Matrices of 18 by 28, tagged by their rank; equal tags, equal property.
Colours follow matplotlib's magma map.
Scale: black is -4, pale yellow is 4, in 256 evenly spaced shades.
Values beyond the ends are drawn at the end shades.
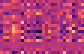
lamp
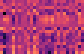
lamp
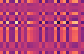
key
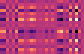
key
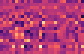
lamp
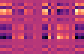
key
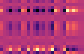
key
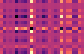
key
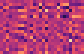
lamp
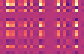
key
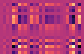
key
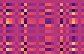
key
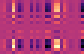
key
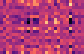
lamp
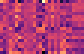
lamp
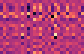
lamp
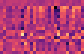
lamp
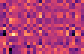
lamp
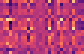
lamp
